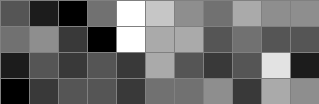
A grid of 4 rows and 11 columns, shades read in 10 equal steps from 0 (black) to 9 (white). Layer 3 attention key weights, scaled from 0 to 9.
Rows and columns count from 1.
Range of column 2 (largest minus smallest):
4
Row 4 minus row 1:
-3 1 3 -1 -7 -3 -1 1 -4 1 0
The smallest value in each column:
0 1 0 0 2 4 3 2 2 3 1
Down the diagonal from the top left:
3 5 2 3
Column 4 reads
4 0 3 3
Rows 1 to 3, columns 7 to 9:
5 4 6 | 6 3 4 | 3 2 3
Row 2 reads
4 5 2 0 9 6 6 3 4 3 3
